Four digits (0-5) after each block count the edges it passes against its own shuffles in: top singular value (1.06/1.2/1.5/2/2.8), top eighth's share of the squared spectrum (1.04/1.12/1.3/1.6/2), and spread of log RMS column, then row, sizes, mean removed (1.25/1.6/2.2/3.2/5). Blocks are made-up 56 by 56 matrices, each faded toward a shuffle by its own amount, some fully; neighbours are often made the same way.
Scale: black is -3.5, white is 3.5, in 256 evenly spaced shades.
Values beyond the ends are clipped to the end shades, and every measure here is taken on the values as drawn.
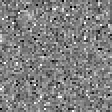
1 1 0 0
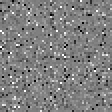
2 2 1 0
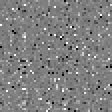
2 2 1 0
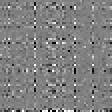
4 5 3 3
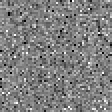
0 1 0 0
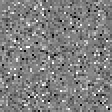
2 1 1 0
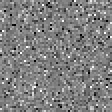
0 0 0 0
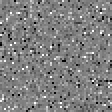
0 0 0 0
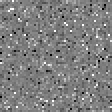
0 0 0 0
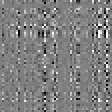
4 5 4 3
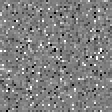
1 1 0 0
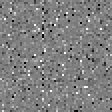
2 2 1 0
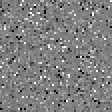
1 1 0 1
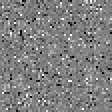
3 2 1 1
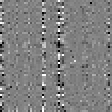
4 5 3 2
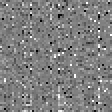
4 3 2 0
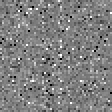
1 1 1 0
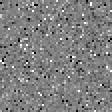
1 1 0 0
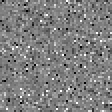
0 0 0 0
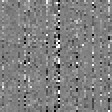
3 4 3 1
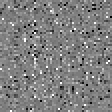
3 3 1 0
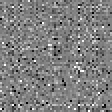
4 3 1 1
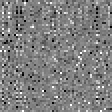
4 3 2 1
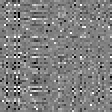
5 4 3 2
